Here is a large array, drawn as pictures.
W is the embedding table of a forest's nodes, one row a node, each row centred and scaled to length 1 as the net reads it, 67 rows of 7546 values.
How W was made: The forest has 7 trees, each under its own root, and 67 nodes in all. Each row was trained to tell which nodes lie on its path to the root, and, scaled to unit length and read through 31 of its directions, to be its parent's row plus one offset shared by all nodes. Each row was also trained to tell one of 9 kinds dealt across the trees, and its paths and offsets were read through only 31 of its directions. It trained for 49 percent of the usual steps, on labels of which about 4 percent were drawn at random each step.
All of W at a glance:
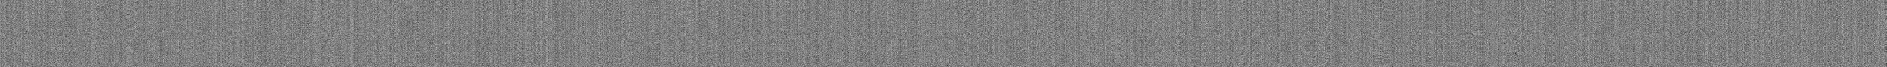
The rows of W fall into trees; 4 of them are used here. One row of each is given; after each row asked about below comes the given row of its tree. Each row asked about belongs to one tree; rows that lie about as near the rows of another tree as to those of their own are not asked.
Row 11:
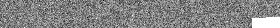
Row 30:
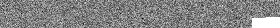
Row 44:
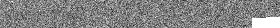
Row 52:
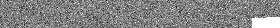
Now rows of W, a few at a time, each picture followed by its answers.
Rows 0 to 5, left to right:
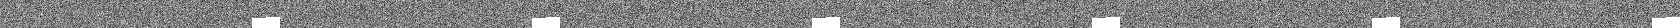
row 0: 11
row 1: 44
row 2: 44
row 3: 11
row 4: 44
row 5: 11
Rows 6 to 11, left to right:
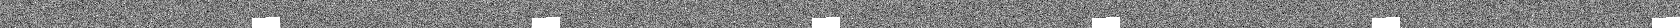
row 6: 11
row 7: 52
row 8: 44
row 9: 44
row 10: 52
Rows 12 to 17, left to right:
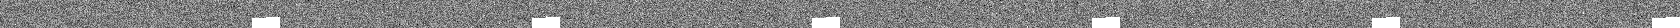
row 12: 11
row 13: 11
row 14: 52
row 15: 11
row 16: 44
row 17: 11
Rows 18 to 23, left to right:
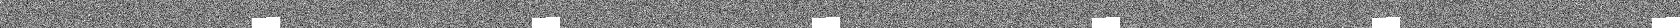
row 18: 44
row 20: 11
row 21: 52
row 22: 30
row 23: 52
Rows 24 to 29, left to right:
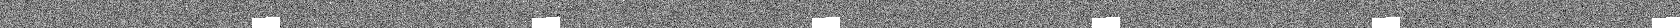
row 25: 52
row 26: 11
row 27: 52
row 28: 11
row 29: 44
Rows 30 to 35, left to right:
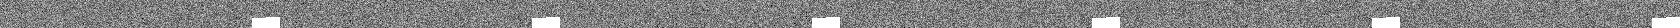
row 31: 30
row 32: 52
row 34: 11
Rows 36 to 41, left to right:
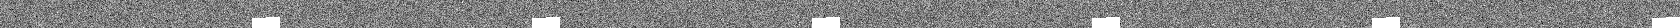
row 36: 11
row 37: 44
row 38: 52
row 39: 44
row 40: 30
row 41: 30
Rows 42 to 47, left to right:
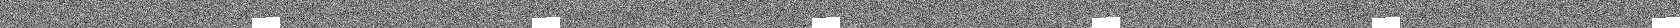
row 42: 52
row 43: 52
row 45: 30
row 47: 44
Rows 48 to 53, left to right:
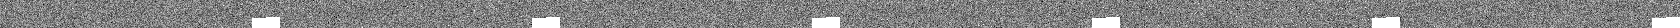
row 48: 44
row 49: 44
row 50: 30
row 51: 44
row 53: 11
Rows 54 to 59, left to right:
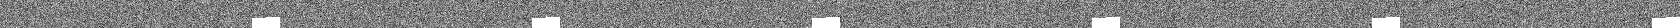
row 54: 52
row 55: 11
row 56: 30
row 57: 11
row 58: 44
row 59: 11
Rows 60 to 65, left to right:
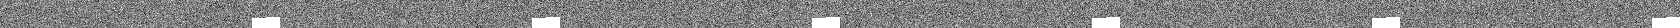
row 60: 11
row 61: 11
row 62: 30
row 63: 44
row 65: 44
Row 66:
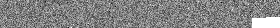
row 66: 52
